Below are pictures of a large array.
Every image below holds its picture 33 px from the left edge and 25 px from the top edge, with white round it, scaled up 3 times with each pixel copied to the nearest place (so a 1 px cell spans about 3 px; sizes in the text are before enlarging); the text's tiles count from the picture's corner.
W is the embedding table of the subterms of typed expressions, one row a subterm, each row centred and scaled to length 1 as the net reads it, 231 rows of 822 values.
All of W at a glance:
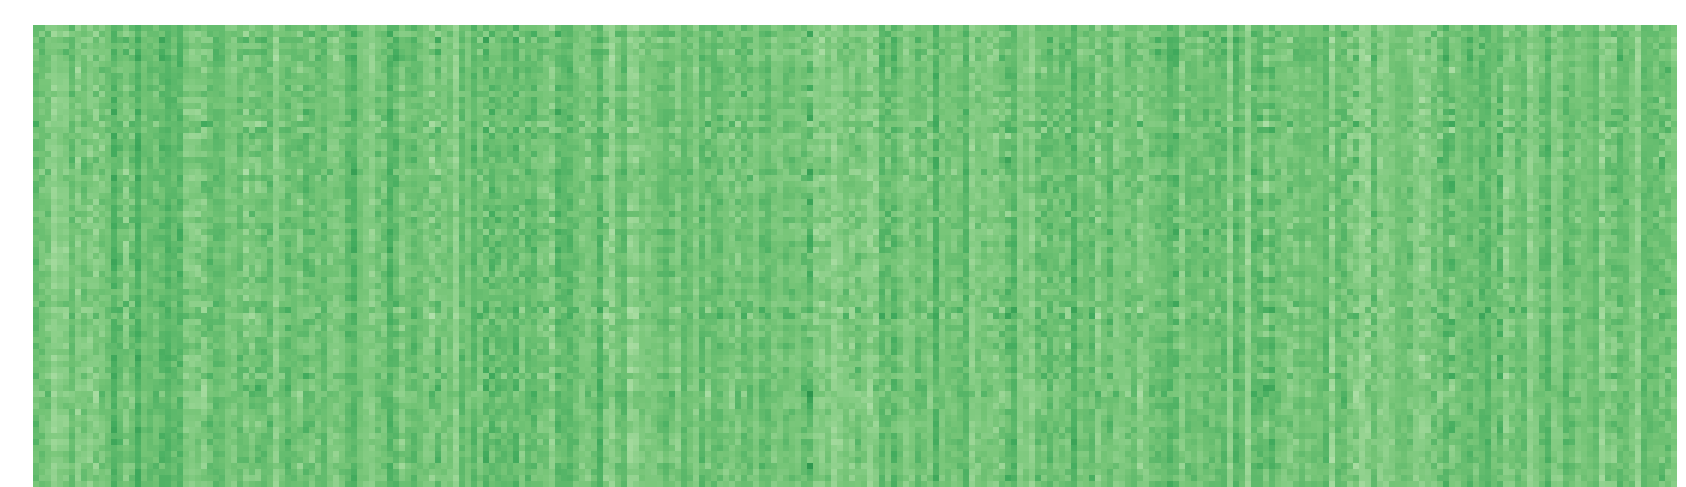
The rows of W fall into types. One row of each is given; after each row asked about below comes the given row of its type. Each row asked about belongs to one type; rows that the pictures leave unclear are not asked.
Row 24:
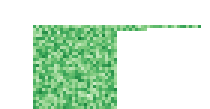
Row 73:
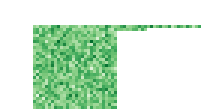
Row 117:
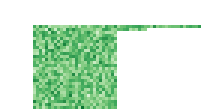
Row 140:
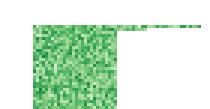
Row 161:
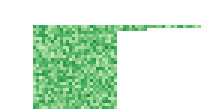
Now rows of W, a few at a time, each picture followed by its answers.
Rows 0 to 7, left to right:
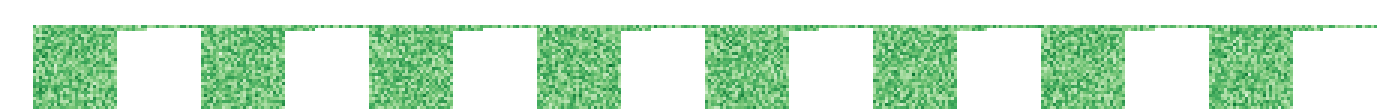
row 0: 140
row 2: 161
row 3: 24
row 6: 140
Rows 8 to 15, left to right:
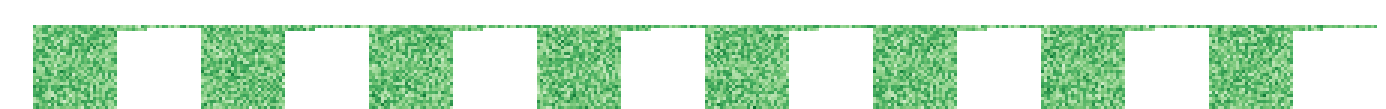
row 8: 140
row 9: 161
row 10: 140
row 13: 140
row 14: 140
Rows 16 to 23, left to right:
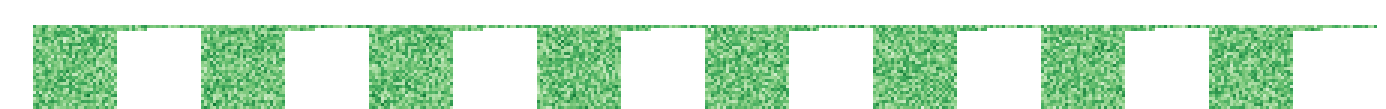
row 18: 140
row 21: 161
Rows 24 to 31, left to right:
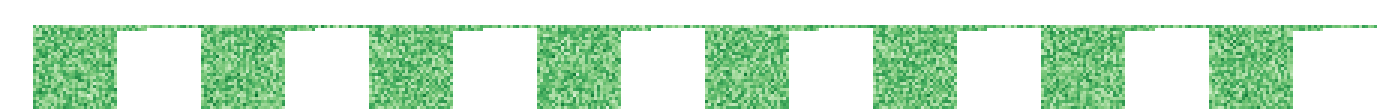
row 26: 161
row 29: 161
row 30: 117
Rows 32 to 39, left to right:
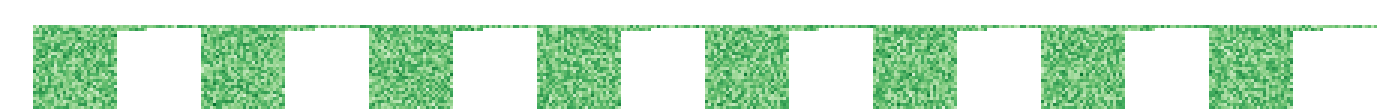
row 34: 161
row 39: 24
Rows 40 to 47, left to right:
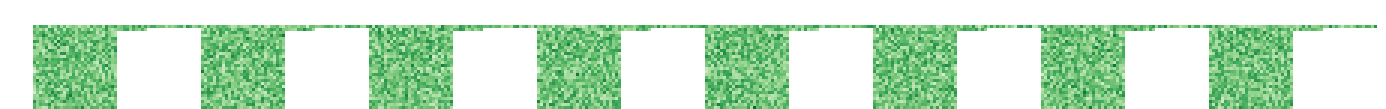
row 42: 117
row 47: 24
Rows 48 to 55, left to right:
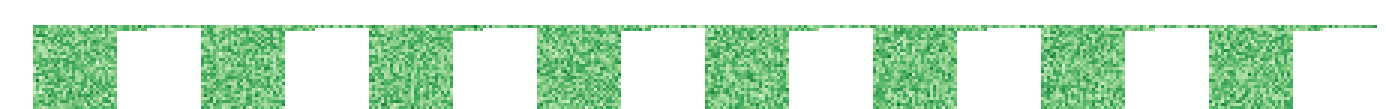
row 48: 161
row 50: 117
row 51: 161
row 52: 24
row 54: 140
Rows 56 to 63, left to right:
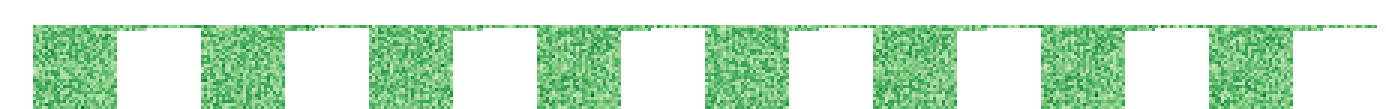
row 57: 117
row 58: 140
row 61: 140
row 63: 140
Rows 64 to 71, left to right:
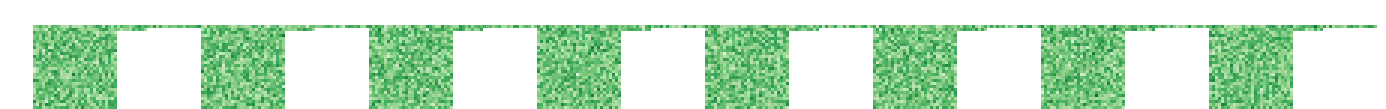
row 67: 161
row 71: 117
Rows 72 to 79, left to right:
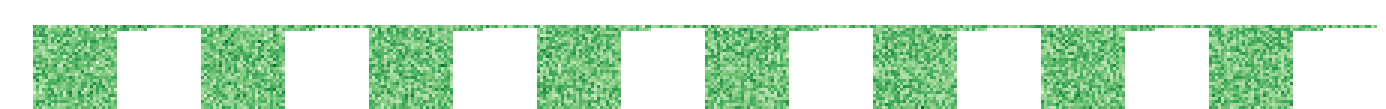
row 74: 24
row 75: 140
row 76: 117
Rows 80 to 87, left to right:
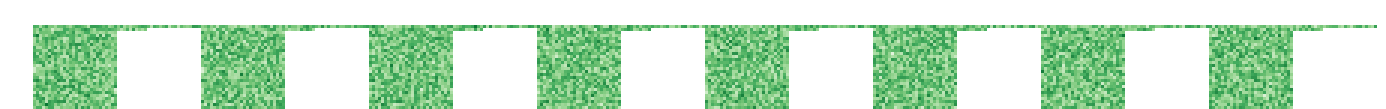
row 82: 117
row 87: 24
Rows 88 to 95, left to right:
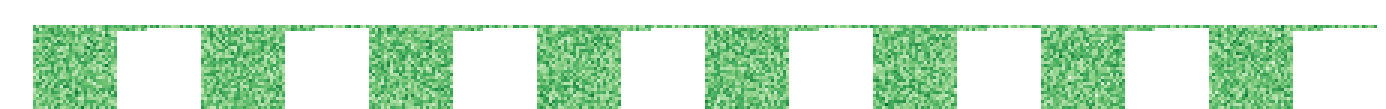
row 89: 161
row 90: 73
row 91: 140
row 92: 24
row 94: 73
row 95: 73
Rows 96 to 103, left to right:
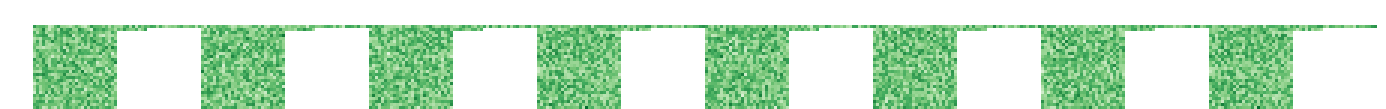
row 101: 24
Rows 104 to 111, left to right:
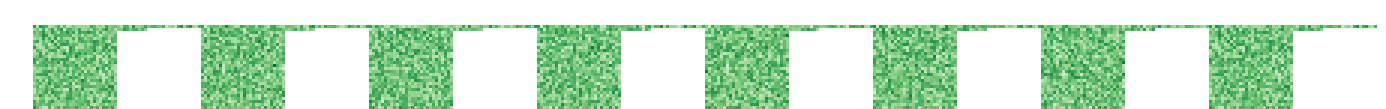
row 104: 161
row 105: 140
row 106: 24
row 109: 117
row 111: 161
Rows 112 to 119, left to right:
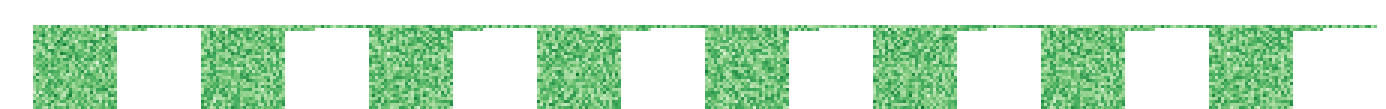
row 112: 73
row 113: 24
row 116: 24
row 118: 24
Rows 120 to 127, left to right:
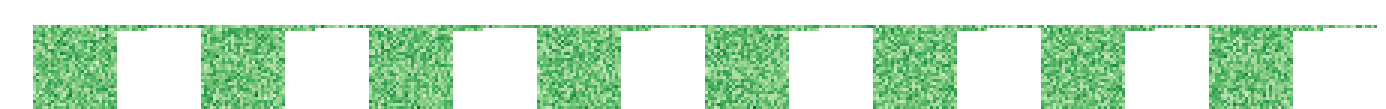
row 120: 73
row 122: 117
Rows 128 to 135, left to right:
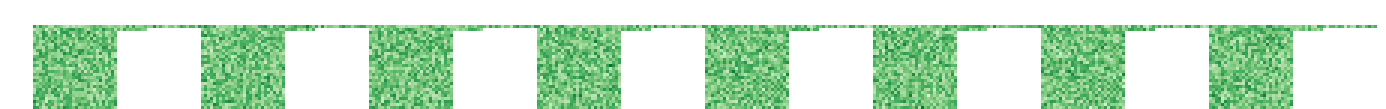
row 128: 24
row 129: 117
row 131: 24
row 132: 161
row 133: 117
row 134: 161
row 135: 140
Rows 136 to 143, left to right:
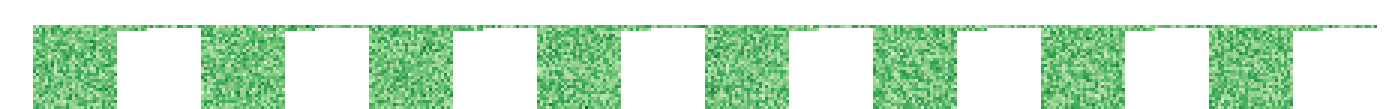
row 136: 73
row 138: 161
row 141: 24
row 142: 24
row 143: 24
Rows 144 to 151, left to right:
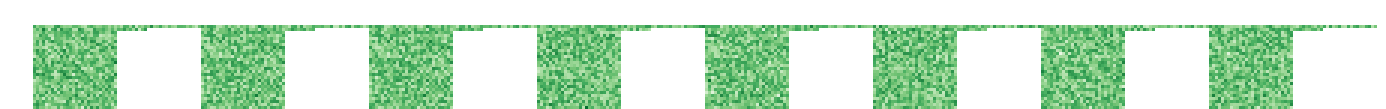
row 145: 161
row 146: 161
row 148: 161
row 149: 117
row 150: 24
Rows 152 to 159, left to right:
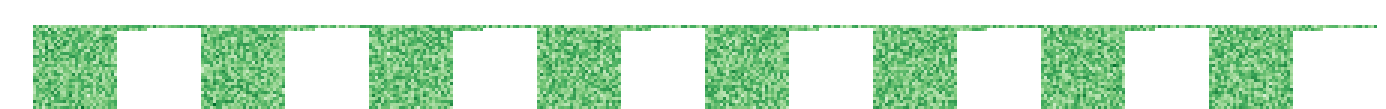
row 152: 117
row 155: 73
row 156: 140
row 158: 24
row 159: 24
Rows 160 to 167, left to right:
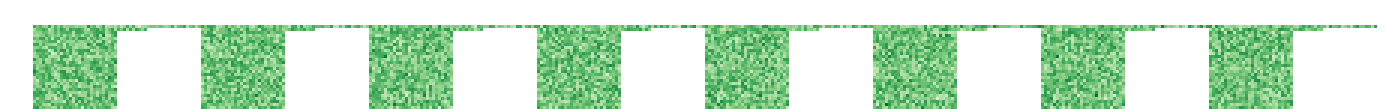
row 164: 140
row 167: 117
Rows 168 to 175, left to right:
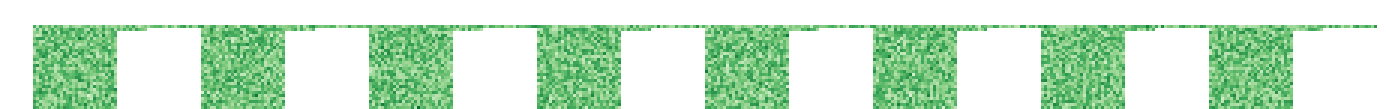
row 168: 24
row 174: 117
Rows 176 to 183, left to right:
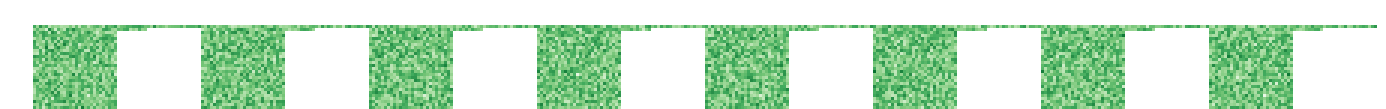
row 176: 117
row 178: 24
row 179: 140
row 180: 24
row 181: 140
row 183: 73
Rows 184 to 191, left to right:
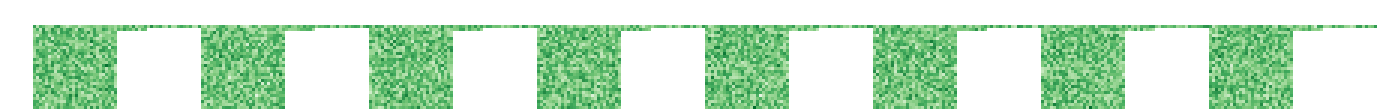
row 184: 24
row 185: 73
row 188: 140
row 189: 73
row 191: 140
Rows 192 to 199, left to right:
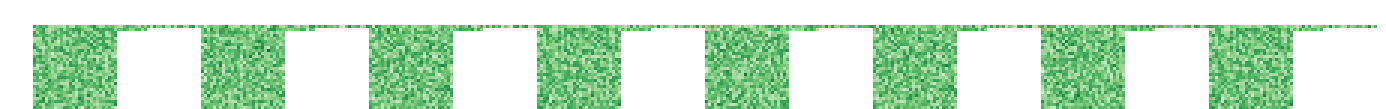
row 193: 73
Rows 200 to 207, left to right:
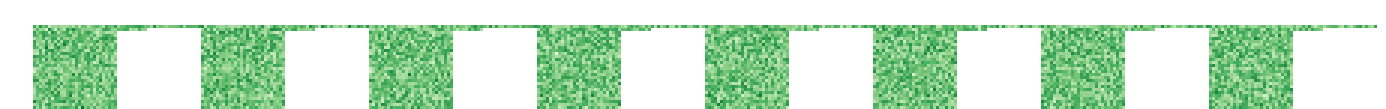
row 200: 117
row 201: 117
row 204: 140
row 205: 161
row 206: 24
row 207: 24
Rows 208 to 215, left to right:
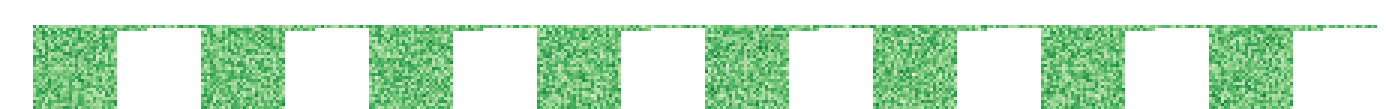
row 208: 117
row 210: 161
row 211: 24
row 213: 140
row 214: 24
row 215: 140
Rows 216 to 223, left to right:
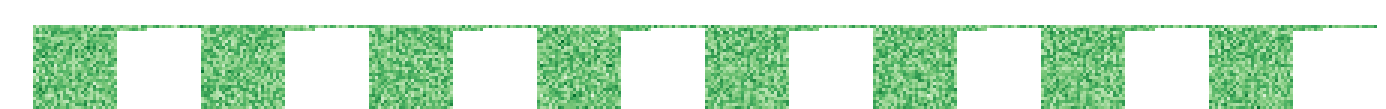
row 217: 140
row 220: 117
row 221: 24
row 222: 117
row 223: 117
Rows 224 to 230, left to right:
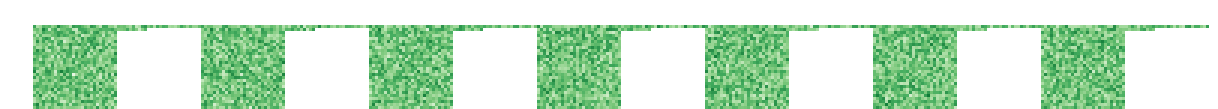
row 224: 140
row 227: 117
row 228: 140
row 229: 140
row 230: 73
